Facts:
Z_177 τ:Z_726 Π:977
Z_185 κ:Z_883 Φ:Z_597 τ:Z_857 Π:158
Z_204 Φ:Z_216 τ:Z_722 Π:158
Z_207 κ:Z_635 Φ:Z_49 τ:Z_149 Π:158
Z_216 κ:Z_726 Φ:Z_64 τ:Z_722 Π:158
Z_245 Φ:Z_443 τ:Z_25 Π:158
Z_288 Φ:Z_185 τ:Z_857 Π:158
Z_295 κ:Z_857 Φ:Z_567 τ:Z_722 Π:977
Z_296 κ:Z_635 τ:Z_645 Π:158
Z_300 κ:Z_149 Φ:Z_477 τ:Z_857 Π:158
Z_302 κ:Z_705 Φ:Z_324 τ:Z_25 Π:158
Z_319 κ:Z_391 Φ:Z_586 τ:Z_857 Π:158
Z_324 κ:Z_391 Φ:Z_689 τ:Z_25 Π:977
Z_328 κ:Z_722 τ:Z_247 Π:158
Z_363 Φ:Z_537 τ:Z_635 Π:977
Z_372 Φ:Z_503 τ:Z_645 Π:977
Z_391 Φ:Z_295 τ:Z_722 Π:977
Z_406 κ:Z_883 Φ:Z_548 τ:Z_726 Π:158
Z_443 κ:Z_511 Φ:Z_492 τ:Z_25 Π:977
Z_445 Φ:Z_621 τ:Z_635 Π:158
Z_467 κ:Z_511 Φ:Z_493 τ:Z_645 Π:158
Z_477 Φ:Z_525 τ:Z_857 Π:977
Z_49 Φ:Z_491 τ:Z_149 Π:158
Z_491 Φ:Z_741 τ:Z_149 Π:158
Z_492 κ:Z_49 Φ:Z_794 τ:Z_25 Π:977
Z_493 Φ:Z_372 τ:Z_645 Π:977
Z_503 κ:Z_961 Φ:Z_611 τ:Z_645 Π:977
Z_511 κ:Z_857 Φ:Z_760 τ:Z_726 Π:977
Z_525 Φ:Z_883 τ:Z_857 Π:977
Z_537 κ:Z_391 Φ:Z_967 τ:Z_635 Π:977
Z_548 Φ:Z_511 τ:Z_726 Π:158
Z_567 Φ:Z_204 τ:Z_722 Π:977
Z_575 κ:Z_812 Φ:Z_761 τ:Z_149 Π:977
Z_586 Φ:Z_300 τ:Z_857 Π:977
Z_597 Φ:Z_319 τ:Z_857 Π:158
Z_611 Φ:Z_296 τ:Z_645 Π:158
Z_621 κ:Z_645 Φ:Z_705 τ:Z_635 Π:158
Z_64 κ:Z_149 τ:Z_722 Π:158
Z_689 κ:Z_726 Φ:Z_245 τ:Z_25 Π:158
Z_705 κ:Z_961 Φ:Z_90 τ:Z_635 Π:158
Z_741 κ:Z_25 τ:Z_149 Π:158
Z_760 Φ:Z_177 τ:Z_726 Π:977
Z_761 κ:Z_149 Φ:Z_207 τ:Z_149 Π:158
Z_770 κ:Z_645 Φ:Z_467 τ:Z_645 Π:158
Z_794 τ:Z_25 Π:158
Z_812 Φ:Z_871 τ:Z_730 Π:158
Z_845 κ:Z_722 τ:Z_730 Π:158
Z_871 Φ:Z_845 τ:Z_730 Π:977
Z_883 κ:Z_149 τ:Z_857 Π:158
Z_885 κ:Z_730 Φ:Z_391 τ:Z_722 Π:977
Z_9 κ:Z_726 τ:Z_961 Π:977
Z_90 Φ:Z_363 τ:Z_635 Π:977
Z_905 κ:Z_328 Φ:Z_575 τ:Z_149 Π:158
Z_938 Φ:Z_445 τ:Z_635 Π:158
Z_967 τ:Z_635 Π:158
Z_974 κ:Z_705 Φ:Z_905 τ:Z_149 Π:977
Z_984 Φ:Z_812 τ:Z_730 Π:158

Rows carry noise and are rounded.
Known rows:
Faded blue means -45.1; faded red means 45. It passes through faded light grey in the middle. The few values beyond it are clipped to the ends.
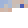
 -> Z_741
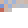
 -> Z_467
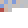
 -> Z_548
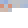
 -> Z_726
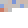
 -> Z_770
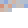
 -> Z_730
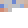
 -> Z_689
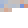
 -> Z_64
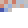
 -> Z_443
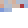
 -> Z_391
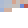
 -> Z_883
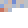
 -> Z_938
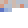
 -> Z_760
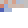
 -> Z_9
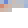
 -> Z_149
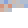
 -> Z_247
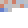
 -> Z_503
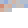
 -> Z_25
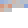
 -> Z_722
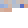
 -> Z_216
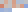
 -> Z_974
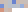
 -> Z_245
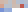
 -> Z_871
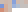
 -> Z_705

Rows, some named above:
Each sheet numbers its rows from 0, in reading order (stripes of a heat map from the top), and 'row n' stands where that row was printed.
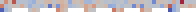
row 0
Z_492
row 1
Z_967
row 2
Z_705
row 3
Z_722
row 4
Z_49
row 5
Z_245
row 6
Z_525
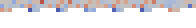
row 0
Z_204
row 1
Z_537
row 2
Z_443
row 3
Z_885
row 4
Z_90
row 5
Z_363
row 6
Z_491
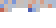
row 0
Z_445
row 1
Z_177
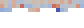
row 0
Z_575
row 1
Z_300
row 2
Z_90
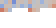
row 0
Z_938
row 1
Z_185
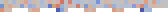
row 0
Z_328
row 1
Z_216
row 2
Z_586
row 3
Z_761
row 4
Z_611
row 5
Z_9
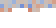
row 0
Z_207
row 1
Z_328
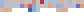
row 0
Z_64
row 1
Z_477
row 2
Z_216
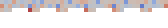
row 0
Z_857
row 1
Z_905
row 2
Z_845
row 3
Z_597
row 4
Z_621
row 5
Z_319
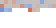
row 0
Z_885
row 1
Z_288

